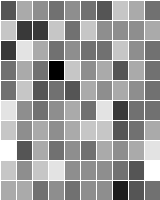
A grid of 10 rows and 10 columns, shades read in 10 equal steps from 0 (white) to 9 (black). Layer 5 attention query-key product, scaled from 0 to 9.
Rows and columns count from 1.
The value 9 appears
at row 4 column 4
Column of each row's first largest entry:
1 2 1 4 3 8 8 2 9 8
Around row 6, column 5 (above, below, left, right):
6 3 4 5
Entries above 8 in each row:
0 0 0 1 0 0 0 0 0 0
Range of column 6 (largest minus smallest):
3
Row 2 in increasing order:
2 2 2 3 4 4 4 5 7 7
